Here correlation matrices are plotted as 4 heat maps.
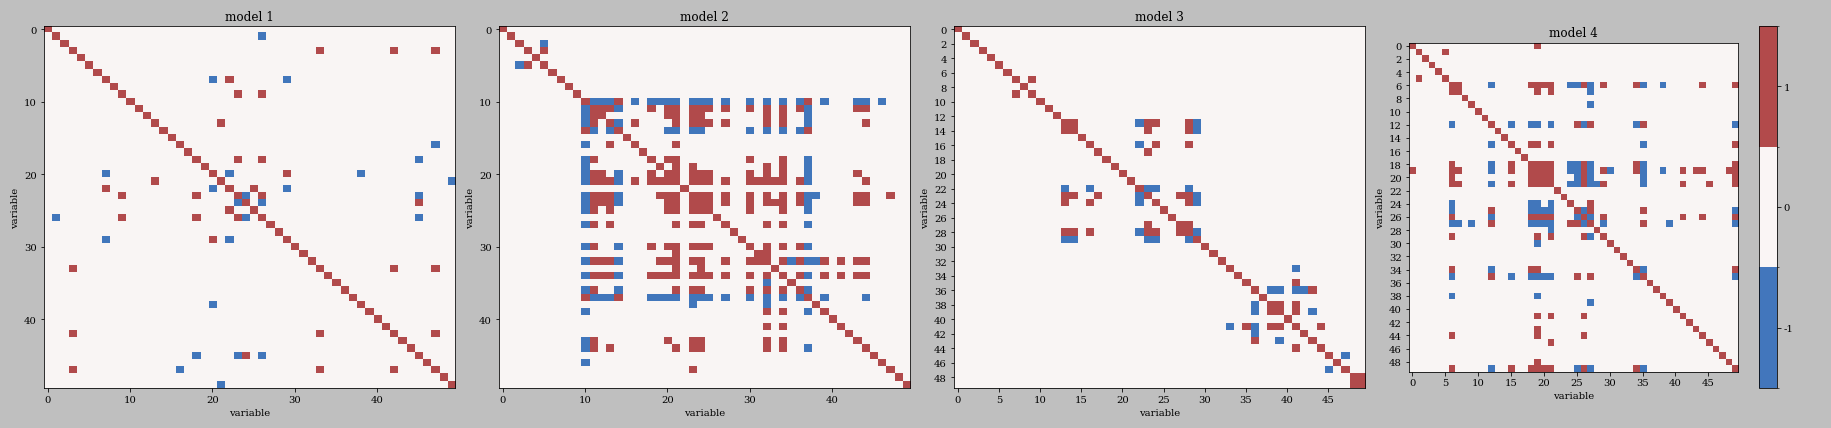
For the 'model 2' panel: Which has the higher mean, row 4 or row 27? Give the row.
27
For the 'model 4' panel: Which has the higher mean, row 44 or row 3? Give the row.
44
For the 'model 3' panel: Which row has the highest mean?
28
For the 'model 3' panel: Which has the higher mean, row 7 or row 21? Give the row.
7
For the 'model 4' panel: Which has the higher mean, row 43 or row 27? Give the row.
43
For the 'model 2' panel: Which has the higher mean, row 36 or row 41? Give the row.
36
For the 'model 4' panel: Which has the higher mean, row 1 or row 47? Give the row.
1
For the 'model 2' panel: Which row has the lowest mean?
10
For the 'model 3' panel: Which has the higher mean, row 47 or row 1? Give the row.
1
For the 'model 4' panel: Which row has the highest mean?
19
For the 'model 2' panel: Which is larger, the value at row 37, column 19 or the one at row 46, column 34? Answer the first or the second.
the second
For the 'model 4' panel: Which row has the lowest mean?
27
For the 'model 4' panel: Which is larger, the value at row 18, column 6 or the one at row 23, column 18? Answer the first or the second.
the first
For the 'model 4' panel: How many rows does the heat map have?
50
